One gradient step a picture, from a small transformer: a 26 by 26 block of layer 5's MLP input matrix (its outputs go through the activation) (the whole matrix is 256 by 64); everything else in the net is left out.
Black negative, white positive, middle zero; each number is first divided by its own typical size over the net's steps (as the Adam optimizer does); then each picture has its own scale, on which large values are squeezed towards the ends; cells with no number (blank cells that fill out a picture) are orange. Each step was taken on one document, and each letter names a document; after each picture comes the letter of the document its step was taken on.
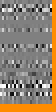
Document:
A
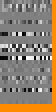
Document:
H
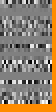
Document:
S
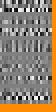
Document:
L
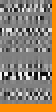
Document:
L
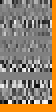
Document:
S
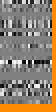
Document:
S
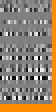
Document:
L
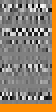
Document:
L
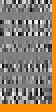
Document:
L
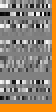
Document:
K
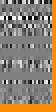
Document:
S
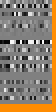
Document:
K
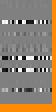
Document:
H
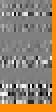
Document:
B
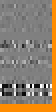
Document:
B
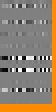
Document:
H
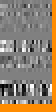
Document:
B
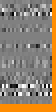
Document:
A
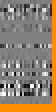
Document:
A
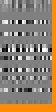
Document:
H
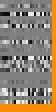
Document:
K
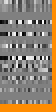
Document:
H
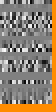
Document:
S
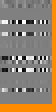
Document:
H
